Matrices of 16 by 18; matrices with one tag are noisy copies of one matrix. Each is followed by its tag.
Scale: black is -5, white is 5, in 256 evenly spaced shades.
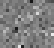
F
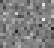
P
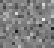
P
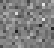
P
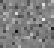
P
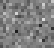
P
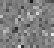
F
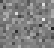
P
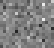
P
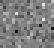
P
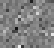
F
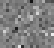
F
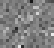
F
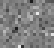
F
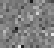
F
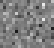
P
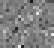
F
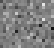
P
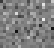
P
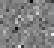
F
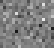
P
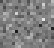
P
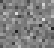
P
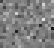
P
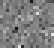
F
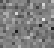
P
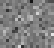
F
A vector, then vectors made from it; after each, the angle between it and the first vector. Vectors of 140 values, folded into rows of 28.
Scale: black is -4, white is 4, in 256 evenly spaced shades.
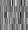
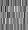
partly opposed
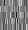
partly opposed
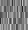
partly aligned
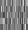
partly aligned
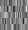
orthogonal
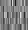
nearly opposite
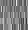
partly aligned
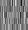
nearly parallel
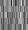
nearly opposite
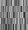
partly opposed
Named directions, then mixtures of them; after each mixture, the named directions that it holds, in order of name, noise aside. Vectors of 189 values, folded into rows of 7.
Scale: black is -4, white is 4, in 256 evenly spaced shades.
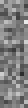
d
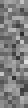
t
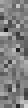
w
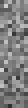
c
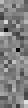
d, w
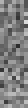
c, d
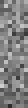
c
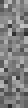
c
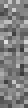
c, d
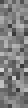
c, t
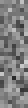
c, t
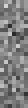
c, w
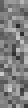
t, w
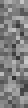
t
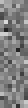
d, w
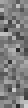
w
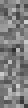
d, w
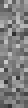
c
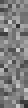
c, w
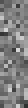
w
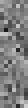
w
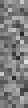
t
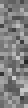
t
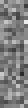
d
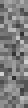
t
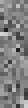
w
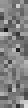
w
